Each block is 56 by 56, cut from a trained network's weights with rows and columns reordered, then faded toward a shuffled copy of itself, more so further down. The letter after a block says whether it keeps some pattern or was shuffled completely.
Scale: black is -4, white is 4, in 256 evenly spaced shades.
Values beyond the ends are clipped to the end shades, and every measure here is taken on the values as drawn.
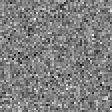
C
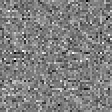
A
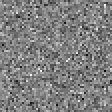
C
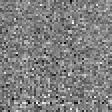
A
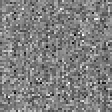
A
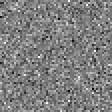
C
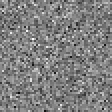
C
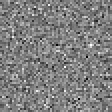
C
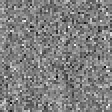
A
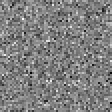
C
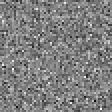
C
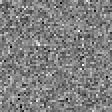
C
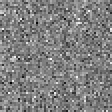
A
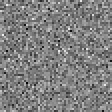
C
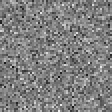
C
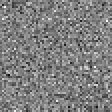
A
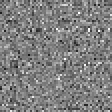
A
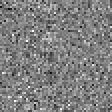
A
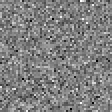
C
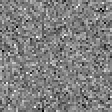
C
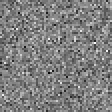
C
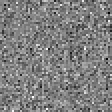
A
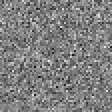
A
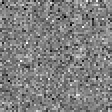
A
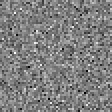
C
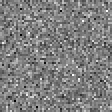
C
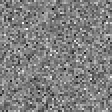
C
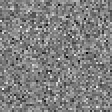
C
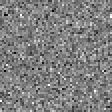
C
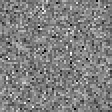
C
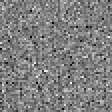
A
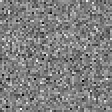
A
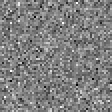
A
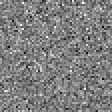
C
